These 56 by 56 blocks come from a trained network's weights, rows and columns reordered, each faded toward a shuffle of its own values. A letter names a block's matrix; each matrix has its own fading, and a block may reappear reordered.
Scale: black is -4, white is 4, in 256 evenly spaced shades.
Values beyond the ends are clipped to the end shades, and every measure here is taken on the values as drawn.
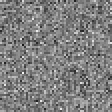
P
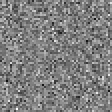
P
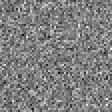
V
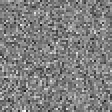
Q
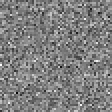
V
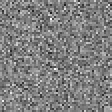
Q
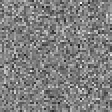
P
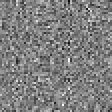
P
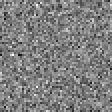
V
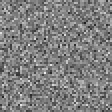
Q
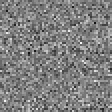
V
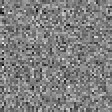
P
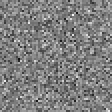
V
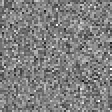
Q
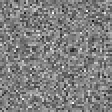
V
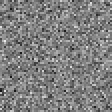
Q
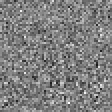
P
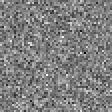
Q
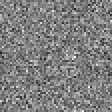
Q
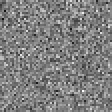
V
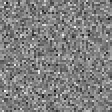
V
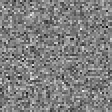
Q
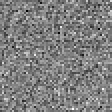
V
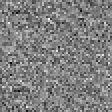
V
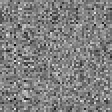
P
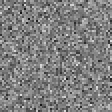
Q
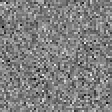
V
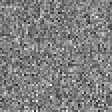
V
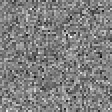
Q
